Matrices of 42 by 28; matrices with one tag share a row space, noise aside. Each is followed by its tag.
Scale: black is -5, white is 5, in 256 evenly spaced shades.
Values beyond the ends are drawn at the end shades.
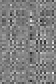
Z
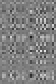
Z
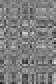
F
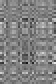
F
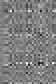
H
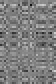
F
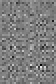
Z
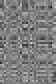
F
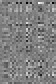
H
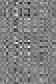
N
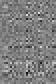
H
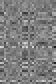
F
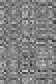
F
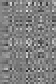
H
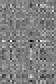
Z
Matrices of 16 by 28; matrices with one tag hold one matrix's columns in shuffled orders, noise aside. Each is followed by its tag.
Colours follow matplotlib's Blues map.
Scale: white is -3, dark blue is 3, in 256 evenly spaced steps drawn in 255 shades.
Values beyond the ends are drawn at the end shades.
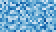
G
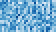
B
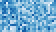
B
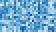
B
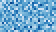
G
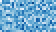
G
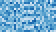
G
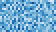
G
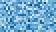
G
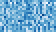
B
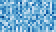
B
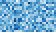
G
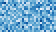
G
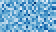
G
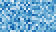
G
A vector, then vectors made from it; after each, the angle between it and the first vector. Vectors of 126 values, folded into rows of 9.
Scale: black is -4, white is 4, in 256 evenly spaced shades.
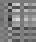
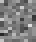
orthogonal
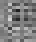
nearly opposite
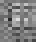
nearly parallel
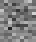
partly opposed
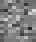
orthogonal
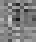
nearly opposite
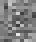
partly opposed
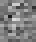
partly aligned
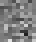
orthogonal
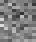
partly opposed
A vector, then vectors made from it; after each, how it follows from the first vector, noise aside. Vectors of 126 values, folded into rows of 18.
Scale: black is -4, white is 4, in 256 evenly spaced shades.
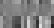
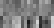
negated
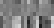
negated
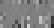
partly zeroed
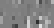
partly zeroed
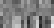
negated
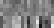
negated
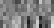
negated
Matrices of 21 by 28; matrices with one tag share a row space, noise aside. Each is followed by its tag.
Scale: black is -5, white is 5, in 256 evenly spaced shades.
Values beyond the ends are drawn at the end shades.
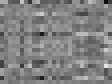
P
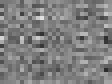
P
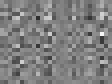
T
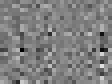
T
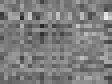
P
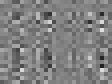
T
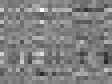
P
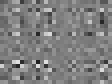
T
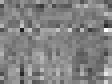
P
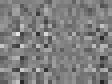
T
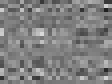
P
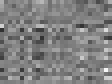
P
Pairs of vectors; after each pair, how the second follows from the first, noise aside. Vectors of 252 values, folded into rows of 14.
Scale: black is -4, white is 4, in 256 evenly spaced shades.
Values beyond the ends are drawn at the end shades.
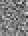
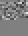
partly zeroed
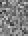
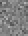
shrunk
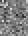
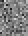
sign-scrambled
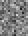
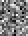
scaled up
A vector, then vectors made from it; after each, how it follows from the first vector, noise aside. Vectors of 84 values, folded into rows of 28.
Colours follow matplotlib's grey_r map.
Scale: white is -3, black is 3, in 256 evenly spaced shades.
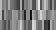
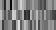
wrapped around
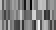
wrapped around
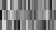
wrapped around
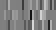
partly zeroed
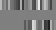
partly zeroed
